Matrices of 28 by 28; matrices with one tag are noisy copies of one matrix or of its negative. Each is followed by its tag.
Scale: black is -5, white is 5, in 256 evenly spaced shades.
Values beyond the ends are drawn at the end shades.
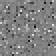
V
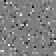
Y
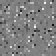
V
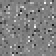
V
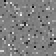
Y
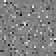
Y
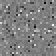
V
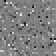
Y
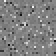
Y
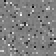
Y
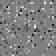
V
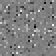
V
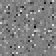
V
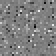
V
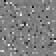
Y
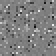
V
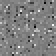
V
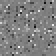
V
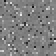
Y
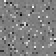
Y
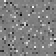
Y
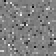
Y
